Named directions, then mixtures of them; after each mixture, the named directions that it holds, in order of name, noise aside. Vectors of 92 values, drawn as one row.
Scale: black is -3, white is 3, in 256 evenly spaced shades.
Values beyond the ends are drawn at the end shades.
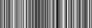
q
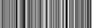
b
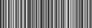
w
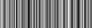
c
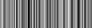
c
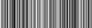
q, w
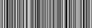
c, q, w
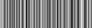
b, c, w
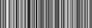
c, w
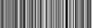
b, c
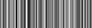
b, c, w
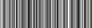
c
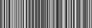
q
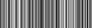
b, q, w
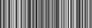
c, q, w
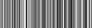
b, q, w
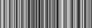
c, q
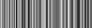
b, c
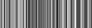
c, q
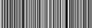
b, w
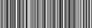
b, c, w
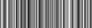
c, w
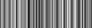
c, q, w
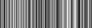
c, q, w
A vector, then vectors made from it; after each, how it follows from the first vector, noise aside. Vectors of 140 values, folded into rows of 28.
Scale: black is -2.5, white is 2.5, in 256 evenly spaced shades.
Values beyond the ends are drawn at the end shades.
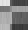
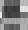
wrapped around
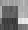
wrapped around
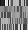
sign-scrambled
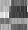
wrapped around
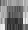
wrapped around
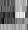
wrapped around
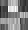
wrapped around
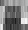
wrapped around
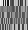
sign-scrambled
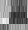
wrapped around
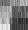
wrapped around
